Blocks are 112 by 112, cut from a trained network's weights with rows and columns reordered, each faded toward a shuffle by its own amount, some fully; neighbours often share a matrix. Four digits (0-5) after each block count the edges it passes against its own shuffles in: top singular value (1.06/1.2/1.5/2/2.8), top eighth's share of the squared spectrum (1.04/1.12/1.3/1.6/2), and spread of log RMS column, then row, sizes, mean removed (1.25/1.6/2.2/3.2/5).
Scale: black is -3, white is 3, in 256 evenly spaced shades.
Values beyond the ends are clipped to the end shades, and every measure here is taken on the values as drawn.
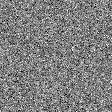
0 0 0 0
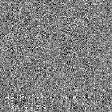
3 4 3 3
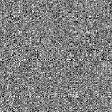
3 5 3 3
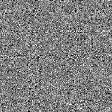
2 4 2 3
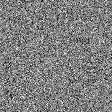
2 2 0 0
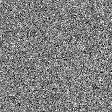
1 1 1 0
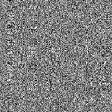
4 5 2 2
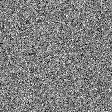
1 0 0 0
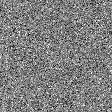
0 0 0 0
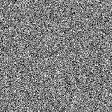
2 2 0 0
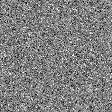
1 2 0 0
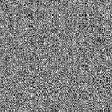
4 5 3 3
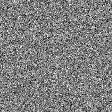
2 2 0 0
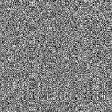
4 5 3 2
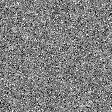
0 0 0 0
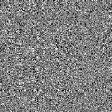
3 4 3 2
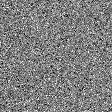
0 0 0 0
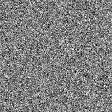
3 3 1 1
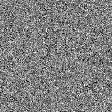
3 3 1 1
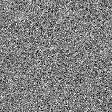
2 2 1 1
